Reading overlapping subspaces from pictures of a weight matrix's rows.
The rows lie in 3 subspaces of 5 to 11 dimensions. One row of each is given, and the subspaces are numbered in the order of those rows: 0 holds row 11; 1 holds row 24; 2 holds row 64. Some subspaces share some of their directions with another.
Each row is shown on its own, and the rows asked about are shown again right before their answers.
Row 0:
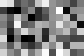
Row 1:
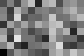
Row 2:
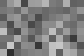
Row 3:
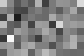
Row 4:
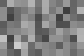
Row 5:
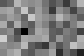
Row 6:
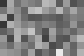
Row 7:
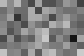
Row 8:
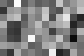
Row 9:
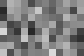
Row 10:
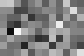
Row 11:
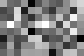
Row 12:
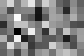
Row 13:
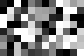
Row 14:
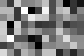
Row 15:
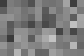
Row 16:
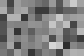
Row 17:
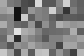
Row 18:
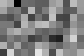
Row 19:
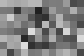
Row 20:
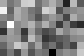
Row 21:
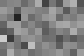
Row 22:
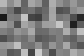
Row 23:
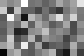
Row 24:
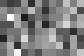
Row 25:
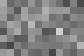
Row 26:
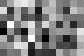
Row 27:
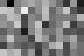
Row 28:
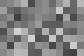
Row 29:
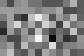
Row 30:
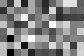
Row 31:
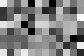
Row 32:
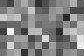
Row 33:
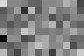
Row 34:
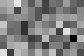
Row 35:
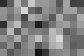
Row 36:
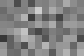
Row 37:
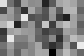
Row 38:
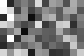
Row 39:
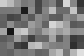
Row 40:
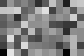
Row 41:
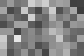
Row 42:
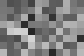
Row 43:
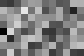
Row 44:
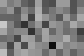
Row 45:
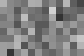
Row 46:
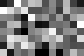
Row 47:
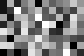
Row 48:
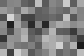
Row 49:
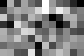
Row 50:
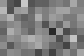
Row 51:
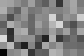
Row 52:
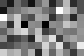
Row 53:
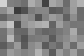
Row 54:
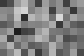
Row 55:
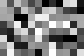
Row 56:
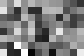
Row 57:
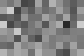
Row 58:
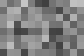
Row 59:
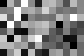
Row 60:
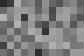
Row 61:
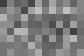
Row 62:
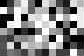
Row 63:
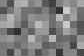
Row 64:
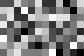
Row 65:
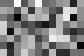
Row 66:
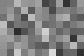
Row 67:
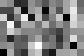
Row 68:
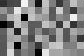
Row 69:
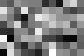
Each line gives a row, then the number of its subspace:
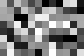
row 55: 2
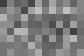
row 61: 1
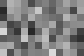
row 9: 1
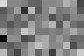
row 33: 2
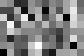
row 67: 1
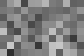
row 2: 1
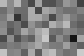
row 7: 2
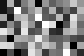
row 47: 1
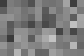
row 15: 1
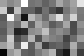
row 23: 1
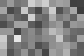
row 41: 0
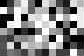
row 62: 0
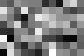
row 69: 2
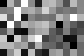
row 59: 1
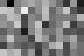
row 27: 1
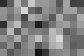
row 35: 0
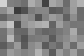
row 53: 1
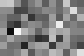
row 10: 2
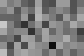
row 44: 0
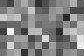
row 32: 0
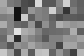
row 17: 2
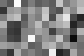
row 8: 0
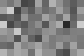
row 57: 0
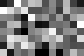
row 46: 0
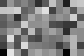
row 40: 0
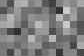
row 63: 0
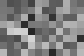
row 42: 0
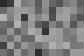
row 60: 0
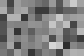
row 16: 1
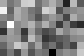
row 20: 1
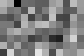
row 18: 0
